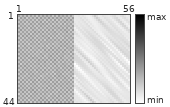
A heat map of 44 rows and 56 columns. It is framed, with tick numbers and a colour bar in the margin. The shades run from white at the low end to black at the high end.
The table splits into one row of 2 panels. Panel 1,1: low, checkered. Panel 1,2: very low, slanting down to the right, faint in contrast.
